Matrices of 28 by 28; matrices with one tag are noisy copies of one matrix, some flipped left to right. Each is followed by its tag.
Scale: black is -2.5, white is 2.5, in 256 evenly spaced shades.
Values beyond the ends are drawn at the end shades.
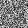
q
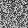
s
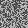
s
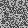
q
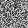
s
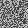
q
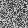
s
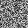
s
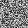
q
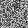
s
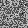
q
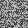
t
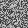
t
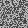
q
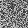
s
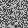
t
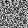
q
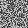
s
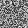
q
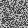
q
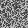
s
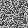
q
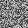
t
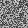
q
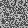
q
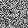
t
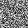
q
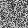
s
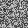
t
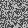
t
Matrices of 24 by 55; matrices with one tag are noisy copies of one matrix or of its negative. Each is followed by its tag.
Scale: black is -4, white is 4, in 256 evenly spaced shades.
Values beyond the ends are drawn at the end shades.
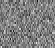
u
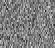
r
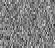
r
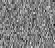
r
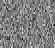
r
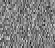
r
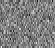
u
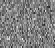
r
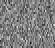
r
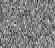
u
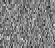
r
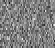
r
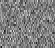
u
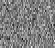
r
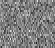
u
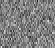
u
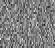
r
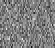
r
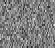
r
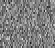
r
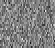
r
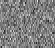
u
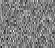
u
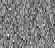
r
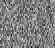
r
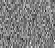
r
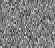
u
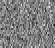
r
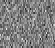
r
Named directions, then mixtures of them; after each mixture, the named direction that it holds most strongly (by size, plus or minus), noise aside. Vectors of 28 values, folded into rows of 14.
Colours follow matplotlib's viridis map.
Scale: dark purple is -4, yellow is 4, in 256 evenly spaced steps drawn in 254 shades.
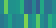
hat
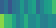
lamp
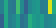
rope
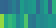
lamp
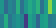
hat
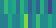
hat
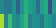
rope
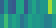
rope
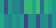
hat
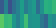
lamp
